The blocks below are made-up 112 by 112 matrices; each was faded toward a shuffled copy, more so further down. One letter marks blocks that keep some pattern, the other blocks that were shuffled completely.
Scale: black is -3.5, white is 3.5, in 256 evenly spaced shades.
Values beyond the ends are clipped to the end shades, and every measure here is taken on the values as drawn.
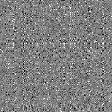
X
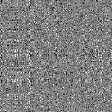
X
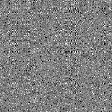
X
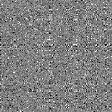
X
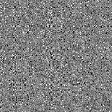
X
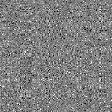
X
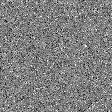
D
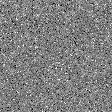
D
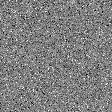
D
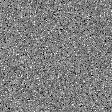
D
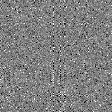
X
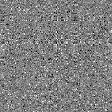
X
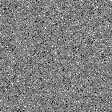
D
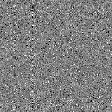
X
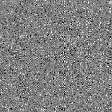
X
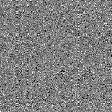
X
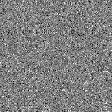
X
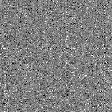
X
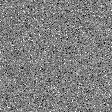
D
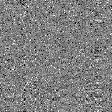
X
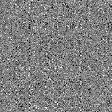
X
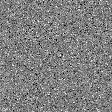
D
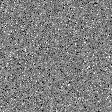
D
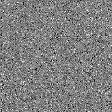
X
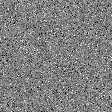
D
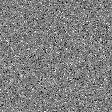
D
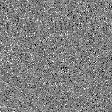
X
